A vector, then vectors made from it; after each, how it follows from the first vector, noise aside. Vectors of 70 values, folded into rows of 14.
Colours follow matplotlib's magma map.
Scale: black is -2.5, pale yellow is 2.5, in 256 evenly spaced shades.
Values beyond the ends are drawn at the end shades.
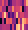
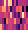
reversed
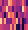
negated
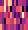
reversed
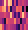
reversed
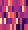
negated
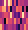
reversed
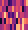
copied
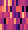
reversed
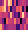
reversed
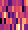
copied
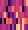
copied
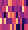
negated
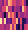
negated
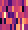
copied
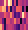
reversed
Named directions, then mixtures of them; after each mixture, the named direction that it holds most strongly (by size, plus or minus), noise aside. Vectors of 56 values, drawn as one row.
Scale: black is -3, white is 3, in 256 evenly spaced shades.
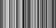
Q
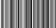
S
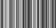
Q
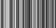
Q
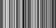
Q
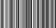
S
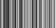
Q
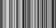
Q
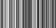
Q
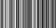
Q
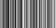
Q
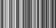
Q
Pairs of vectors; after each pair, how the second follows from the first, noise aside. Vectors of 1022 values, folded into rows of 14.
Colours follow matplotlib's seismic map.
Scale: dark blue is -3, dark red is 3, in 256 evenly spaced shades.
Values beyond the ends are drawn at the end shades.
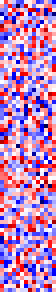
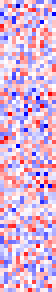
shrunk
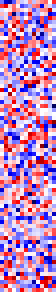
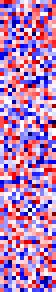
negated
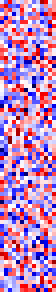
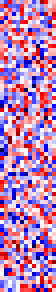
copied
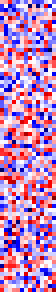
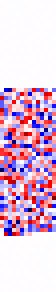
partly zeroed
